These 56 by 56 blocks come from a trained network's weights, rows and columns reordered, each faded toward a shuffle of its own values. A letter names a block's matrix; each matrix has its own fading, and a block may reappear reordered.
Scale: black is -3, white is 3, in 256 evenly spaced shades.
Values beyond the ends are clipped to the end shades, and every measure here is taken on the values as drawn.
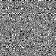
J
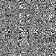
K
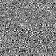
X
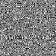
X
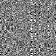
K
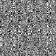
K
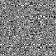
J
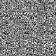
K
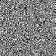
X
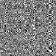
K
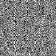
K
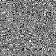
X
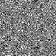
X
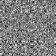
J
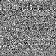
X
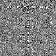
K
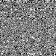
X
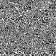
X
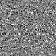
X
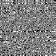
J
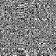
J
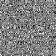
X
